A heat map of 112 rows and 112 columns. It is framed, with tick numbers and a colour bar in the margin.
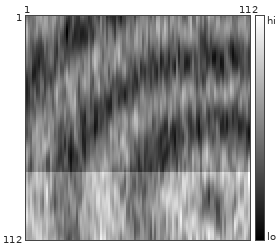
Average level on the scale: 50%. Ninth with the highest average: bottom right. Seam: horizontal, 70% of the way down, the bottom part higher. Rings: centred on the bottom right.
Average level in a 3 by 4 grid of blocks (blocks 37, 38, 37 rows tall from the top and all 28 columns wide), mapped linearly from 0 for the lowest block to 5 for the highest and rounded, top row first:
0 1 1 0 / 1 1 0 1 / 4 5 4 5
